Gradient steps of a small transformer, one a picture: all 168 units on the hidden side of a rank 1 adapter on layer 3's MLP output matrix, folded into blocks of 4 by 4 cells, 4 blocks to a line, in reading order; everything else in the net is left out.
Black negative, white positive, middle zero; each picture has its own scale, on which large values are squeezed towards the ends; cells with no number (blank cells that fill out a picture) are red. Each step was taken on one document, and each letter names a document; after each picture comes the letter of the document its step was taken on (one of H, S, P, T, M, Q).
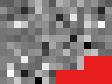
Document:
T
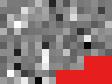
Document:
T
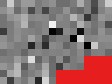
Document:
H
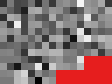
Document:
T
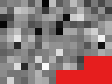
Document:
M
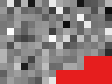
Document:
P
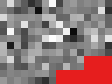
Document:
P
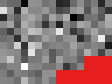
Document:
M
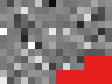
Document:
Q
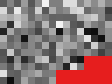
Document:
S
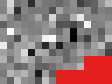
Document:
P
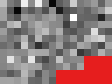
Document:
M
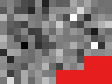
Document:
S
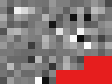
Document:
H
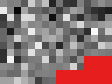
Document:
M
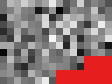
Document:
P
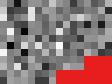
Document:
P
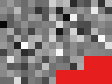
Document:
M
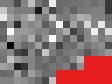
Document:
P
